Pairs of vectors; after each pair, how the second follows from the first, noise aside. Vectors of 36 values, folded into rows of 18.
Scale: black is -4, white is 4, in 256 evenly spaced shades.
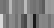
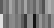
copied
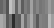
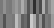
wrapped around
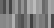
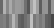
sign-scrambled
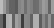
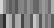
copied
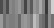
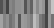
copied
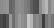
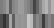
copied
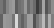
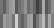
copied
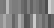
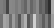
sign-scrambled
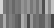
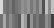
copied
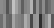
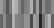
copied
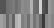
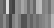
wrapped around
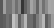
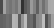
copied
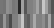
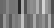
copied
